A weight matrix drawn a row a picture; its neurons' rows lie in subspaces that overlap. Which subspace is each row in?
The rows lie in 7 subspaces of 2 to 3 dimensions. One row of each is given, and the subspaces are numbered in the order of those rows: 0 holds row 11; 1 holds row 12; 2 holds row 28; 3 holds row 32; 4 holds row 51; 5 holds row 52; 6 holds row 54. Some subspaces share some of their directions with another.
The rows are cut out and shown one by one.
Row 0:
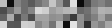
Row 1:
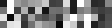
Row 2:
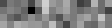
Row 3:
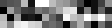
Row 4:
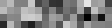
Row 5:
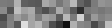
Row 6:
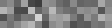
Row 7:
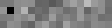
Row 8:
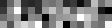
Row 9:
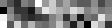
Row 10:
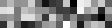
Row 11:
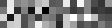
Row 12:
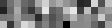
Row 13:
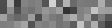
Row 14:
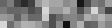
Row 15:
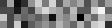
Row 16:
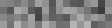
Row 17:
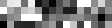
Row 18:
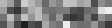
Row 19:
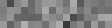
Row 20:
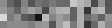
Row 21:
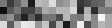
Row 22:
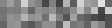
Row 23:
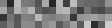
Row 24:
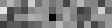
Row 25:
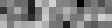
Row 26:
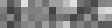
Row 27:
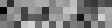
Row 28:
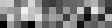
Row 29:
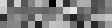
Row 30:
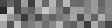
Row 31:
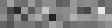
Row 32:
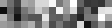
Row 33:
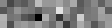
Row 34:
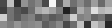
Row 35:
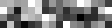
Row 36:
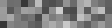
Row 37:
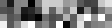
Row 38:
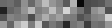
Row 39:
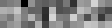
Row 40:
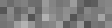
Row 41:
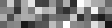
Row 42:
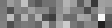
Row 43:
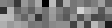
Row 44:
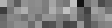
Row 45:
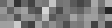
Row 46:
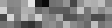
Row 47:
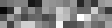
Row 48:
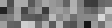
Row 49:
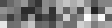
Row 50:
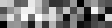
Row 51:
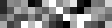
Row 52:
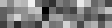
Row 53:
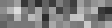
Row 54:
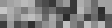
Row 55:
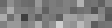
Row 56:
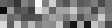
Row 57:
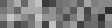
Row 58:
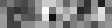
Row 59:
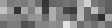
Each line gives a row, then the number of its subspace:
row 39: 3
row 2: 5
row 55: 0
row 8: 3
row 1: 0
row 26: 3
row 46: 0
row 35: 3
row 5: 4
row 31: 6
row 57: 2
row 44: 2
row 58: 6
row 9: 4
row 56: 4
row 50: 2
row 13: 4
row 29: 4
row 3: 0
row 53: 3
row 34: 4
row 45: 5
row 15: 6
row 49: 2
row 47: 3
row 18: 3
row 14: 5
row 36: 1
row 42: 3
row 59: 1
